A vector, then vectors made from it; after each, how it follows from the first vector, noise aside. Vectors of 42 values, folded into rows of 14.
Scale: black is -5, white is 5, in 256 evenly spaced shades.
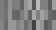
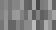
negated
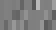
partly zeroed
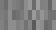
shrunk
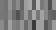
copied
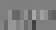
partly zeroed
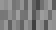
sign-scrambled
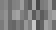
negated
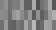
negated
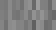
shrunk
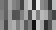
scaled up
